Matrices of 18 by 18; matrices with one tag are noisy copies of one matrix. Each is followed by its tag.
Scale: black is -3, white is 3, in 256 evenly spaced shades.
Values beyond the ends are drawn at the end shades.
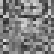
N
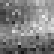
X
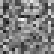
N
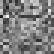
N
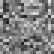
N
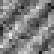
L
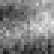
X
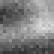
X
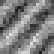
L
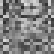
N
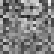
N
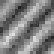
L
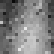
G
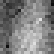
G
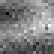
X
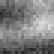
X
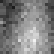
G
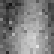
G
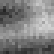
X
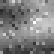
X
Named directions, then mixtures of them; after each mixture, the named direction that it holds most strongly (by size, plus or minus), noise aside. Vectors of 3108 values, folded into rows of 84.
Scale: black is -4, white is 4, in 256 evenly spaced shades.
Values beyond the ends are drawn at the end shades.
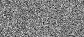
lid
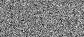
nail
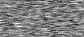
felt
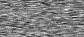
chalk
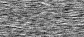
chalk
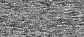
chalk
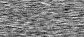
chalk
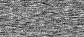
chalk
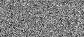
nail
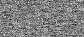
lid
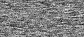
chalk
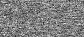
lid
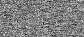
lid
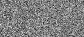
lid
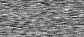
chalk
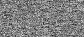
lid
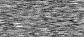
felt
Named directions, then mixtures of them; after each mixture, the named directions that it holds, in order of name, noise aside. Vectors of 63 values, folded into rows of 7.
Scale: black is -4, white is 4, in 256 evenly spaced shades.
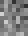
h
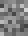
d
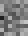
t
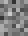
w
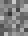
w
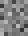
d, w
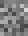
d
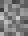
h, t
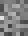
t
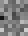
t, w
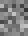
d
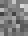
d, h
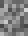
d, h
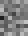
t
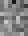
h, w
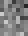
h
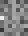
t, w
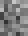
h, t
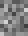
d, h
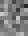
h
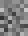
d, t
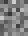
w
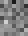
h, w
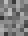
w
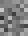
d, t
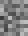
t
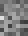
t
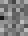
t, w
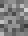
d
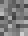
h, t
